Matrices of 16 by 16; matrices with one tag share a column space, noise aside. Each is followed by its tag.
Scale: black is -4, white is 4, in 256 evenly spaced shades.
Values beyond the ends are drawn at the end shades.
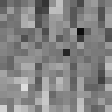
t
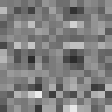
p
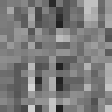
t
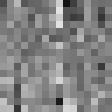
t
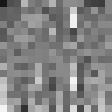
t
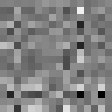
p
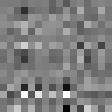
p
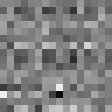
p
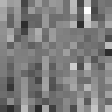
t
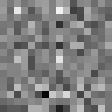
p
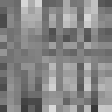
t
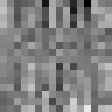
t
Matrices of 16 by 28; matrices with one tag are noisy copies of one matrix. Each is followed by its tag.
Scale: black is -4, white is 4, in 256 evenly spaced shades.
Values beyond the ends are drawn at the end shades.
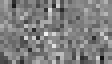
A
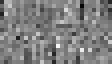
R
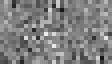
A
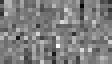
R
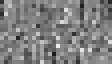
R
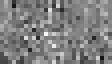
A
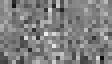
A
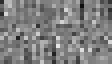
R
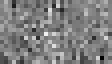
A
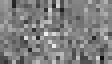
A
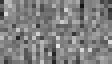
R
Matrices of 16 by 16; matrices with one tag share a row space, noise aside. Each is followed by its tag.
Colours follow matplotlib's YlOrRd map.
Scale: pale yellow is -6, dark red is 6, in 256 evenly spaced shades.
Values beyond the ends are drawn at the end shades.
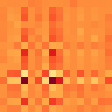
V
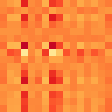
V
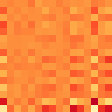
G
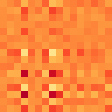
V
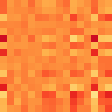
G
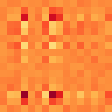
V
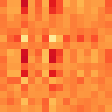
V
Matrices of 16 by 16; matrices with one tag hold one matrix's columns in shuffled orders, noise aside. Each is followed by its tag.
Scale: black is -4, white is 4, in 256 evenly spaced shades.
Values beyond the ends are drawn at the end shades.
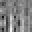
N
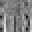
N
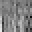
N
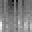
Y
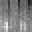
Y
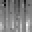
Y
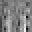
N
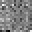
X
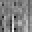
N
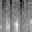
Y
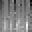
Y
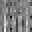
N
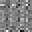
X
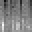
Y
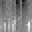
Y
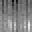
Y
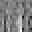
N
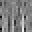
N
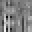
N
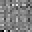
X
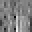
N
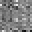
X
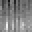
Y
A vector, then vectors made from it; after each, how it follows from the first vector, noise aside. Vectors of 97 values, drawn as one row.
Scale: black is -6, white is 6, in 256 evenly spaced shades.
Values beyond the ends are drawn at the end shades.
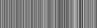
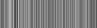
wrapped around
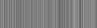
shrunk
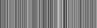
wrapped around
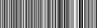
scaled up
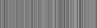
shrunk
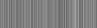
shrunk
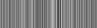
wrapped around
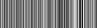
scaled up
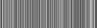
wrapped around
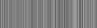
shrunk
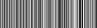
scaled up
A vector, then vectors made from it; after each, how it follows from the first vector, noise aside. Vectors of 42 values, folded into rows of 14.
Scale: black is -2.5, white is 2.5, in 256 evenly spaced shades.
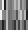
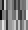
negated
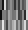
negated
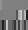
partly zeroed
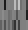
partly zeroed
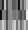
negated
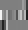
partly zeroed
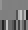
partly zeroed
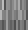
shrunk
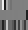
partly zeroed
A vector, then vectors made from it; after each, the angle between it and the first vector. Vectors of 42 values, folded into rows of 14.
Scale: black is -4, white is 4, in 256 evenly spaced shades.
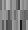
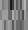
orthogonal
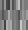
nearly opposite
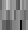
nearly parallel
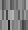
orthogonal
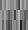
nearly parallel
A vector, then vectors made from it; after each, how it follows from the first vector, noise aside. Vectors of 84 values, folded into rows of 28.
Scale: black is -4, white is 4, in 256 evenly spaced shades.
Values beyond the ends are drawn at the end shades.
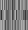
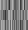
wrapped around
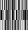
scaled up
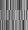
wrapped around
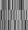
wrapped around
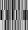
scaled up
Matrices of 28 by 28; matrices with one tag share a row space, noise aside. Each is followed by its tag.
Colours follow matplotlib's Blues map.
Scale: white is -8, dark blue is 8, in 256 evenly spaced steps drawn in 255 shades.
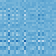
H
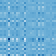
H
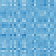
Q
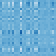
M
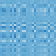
Q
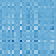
M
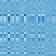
H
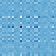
M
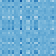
M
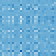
M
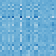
M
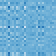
H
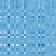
H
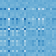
H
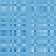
Q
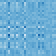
H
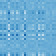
H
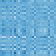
Q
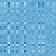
H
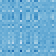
M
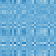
Q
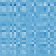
Q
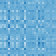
H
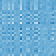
M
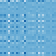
H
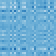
Q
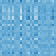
M
